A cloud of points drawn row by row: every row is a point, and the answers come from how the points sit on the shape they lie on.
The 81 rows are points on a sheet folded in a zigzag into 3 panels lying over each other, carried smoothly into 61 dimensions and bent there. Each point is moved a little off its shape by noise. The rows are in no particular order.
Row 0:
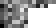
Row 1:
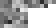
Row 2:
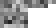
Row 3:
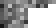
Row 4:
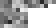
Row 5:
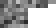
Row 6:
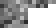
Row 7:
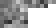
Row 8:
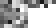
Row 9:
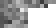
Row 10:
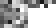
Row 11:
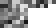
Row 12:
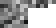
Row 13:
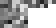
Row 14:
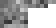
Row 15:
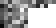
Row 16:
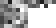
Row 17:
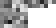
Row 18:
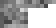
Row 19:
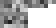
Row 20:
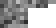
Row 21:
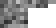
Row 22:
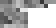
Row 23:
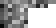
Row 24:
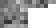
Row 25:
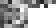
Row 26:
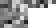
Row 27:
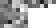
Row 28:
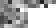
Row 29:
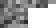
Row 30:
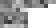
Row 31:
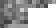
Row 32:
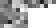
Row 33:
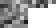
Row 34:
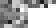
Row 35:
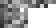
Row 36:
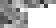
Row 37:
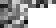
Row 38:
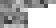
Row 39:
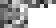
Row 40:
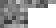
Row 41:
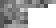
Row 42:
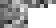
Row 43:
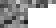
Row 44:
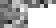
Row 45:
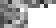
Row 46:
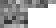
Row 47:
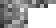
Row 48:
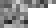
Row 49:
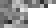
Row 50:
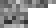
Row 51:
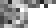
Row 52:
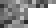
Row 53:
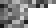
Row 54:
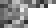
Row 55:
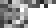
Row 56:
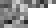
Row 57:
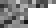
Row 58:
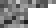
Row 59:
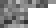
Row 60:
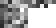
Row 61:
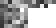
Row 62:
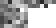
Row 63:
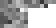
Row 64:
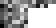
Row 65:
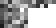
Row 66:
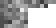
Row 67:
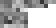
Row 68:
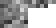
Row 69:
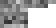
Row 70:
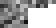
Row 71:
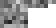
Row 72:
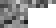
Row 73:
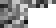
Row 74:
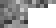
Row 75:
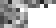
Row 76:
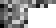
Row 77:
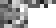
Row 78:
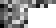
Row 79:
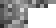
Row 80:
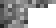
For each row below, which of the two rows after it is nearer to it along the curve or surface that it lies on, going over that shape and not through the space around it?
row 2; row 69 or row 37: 69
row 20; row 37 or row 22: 37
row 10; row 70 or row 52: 52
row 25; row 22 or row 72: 22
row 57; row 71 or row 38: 71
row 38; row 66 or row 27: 27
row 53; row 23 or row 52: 52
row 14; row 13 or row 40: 40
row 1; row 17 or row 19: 19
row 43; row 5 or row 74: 5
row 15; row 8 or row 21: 8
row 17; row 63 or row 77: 77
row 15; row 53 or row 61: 61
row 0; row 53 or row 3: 3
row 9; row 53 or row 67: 53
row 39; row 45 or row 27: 27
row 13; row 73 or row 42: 73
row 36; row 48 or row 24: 24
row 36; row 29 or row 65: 65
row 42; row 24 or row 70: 24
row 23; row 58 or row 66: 66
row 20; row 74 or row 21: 21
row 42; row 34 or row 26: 34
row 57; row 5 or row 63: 5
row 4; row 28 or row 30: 30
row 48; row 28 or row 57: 57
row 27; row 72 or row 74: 74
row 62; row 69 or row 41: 41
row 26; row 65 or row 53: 53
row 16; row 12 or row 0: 0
